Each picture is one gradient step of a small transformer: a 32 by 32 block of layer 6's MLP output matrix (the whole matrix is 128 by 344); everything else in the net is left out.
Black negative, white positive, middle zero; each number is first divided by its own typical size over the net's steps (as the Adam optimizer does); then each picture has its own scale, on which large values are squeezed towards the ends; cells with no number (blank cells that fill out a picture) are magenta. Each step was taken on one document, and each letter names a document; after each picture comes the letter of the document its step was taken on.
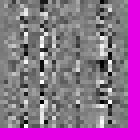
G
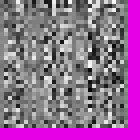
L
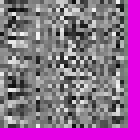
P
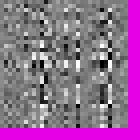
G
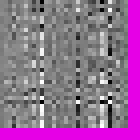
G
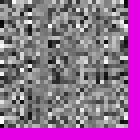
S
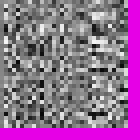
L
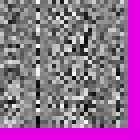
P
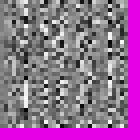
L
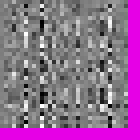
G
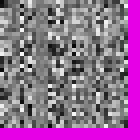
S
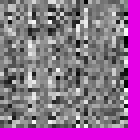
S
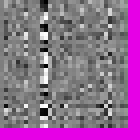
G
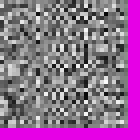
P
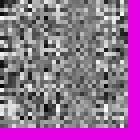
S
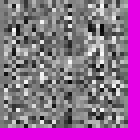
L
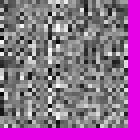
S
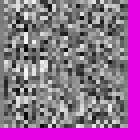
L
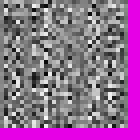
L
